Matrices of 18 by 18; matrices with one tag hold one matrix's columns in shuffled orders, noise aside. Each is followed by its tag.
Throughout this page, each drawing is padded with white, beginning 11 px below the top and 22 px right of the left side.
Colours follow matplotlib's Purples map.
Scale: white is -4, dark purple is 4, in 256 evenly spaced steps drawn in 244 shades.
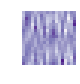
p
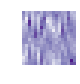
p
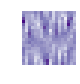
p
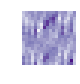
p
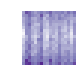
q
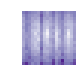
q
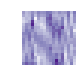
p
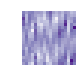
p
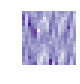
p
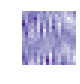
p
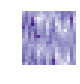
p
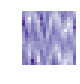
p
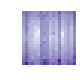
q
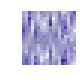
p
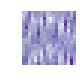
p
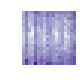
q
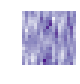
p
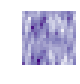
p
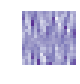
p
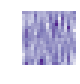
p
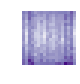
q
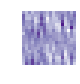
p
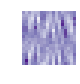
p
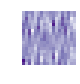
p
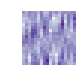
p
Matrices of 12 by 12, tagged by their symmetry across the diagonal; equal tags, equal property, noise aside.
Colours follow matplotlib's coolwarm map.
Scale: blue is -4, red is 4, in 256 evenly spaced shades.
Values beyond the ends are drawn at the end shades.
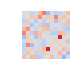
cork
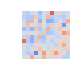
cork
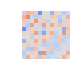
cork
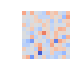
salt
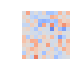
salt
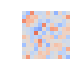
cork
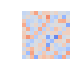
cork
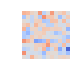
salt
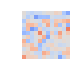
salt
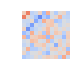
cork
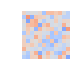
cork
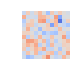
salt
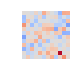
salt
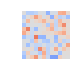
salt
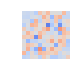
cork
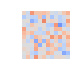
salt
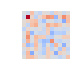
cork
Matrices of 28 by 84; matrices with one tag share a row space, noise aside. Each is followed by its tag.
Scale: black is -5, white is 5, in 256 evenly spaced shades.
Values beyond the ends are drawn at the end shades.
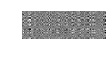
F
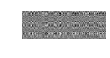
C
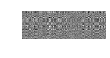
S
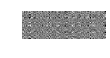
F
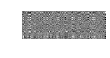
F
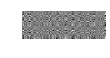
F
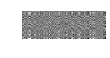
F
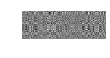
S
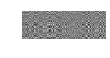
S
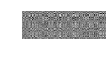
C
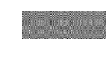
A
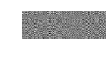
S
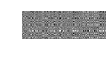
C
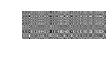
A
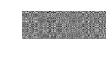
S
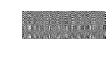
F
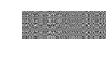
S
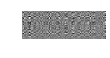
F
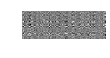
F
